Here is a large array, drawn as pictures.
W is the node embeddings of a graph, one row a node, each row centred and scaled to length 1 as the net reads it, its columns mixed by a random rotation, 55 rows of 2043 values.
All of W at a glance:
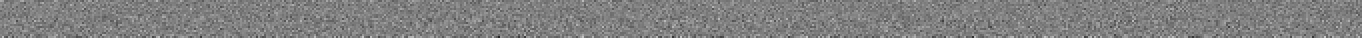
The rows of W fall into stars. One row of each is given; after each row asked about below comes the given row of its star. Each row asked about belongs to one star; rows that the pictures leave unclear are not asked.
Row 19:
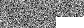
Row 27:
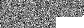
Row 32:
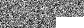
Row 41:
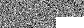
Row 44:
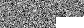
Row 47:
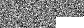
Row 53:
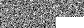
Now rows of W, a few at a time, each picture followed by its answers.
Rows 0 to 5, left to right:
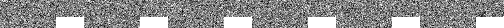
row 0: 41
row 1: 32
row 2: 53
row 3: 53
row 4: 19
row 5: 44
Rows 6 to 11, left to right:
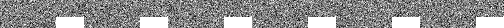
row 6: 53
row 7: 27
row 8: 41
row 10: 44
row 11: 47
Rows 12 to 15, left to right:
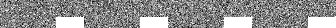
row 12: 53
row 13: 53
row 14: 32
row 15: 47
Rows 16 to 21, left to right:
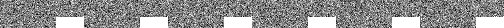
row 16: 27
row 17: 44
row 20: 44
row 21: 53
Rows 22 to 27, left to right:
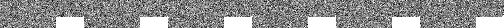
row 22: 44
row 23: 32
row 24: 47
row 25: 27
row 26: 44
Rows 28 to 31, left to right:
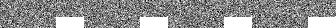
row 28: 27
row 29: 19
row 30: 27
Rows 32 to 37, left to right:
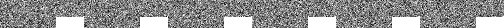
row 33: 19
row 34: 53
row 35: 41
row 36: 41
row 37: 47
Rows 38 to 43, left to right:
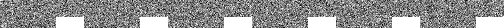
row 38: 53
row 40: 41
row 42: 44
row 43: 19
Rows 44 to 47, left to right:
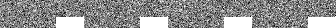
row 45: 41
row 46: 32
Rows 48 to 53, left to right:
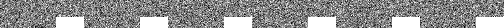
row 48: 53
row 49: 44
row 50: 27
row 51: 47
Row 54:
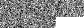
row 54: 32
